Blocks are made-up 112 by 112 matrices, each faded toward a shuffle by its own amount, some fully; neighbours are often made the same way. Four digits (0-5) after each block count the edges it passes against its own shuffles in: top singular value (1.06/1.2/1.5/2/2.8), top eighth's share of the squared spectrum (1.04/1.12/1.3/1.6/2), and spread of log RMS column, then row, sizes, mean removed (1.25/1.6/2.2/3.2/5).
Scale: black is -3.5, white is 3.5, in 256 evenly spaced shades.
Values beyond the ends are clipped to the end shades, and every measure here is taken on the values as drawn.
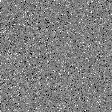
0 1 1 0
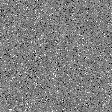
0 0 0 0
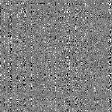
2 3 4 3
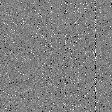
3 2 2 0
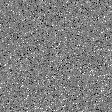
0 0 0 0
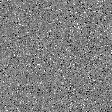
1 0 1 0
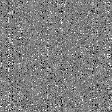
2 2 3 2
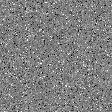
0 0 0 0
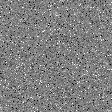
0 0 0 0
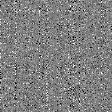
2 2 3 2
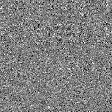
3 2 1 2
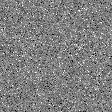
0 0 0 0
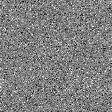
3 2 0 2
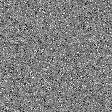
1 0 0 0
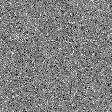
2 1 0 0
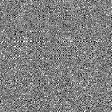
4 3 2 3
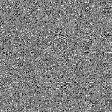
4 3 1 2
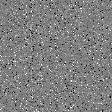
1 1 2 0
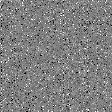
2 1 2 0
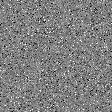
1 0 0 0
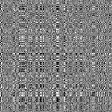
5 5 4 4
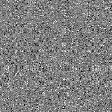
4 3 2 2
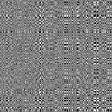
5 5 4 4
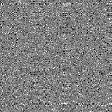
4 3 2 2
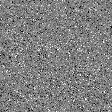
3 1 0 0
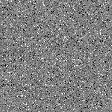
3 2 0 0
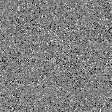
1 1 1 2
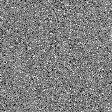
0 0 1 0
